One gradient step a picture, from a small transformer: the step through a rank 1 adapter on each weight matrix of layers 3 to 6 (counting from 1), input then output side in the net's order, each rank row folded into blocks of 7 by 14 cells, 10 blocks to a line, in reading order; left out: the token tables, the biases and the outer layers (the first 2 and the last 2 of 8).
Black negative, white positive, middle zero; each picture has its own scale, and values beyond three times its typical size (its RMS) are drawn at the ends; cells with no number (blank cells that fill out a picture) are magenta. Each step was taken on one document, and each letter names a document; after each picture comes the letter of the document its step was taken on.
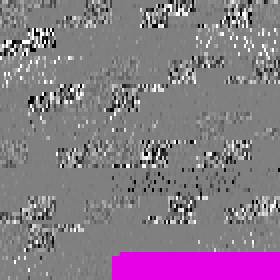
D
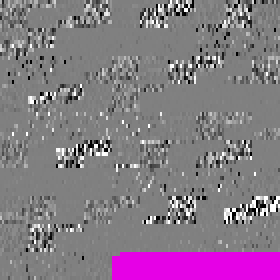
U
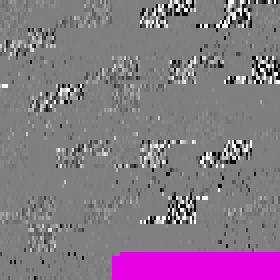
U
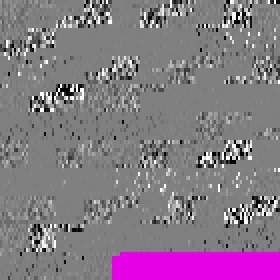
U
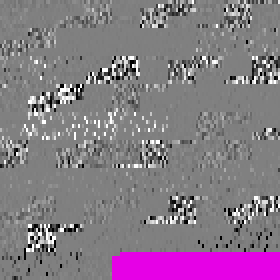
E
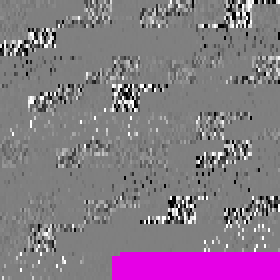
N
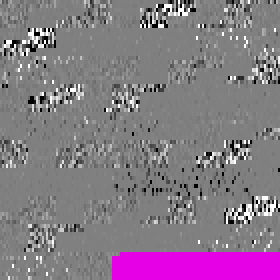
D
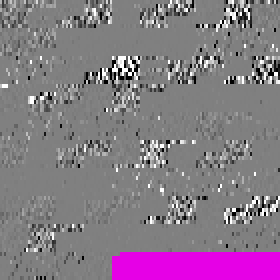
U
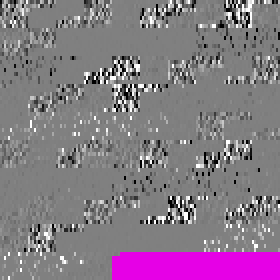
N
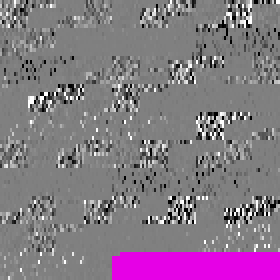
N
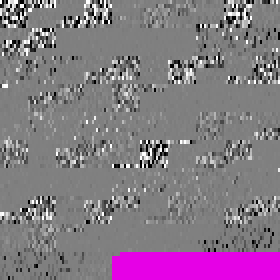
D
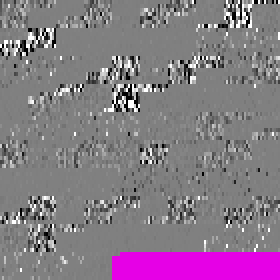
N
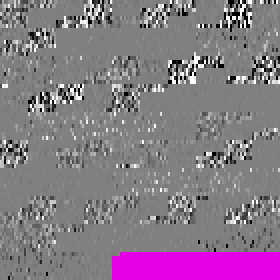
D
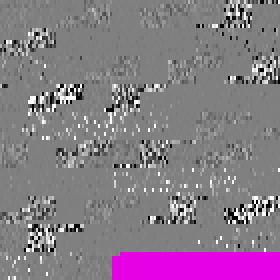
E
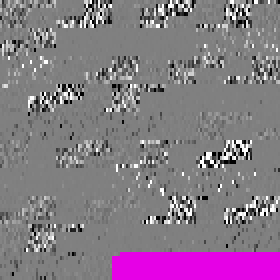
U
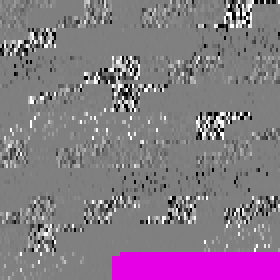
N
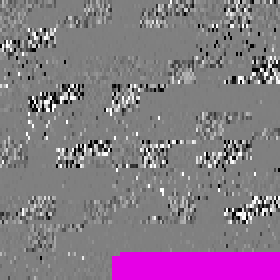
U
